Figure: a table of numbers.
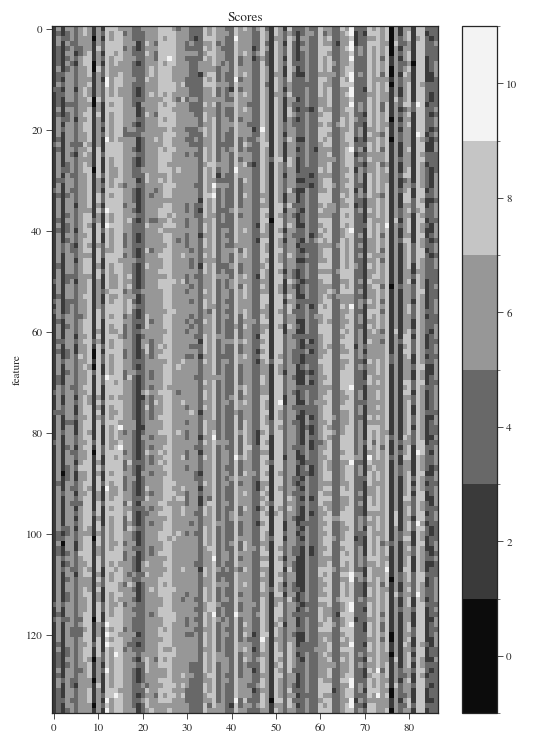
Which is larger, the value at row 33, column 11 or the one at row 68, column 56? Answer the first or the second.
the first
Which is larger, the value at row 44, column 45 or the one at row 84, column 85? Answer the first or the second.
the first
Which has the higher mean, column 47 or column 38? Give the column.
47
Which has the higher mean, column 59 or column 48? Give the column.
48
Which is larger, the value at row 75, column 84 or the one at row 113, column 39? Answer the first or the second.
the second
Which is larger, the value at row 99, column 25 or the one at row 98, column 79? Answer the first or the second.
the first
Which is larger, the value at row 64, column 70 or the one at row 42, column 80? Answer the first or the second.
the second
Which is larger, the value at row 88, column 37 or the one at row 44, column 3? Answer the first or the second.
the second
